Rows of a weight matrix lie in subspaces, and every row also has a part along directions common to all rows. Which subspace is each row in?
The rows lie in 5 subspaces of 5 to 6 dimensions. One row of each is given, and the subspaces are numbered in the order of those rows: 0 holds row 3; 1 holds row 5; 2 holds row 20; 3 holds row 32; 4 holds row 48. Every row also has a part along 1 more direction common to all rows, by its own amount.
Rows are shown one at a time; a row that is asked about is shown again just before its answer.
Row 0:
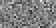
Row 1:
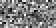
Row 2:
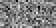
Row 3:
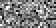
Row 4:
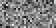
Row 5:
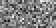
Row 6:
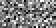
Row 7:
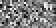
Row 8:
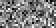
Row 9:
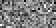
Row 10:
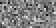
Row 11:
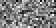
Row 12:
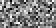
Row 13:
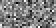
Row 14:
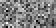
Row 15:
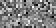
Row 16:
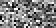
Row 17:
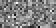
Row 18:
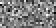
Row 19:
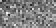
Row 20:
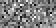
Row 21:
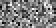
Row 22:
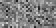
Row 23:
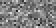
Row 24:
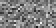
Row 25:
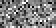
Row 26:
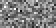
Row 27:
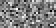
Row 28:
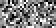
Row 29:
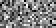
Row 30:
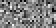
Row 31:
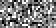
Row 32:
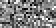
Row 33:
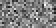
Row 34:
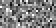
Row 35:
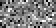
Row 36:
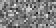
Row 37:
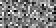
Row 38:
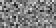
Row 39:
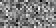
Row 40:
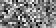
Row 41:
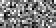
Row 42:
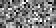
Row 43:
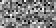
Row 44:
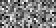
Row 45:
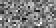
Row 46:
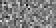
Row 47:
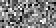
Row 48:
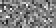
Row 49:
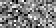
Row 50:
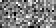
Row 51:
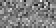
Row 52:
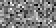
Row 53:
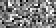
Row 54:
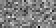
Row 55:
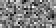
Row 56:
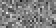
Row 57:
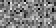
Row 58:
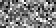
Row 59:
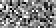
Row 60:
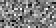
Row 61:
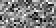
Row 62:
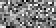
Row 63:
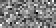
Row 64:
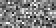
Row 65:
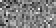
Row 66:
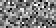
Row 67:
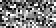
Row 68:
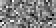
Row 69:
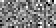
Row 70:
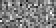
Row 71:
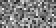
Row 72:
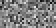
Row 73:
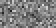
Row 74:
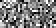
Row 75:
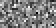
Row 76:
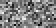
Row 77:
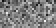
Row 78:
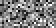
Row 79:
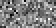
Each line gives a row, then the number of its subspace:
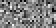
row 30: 0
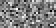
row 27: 2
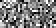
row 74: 0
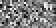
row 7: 4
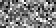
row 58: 3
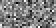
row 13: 1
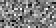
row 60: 1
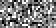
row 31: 1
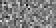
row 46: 4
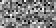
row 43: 1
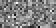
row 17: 1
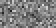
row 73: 4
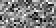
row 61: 2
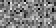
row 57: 0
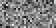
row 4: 0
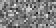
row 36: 2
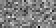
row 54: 1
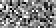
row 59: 4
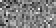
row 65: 0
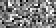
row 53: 4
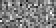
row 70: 4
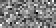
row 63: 0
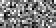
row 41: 0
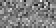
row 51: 3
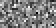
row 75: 2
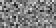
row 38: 1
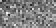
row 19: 0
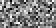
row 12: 1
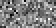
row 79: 2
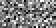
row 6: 1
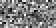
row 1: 4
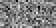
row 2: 3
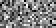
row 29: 0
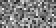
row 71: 3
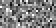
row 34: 4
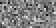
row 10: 4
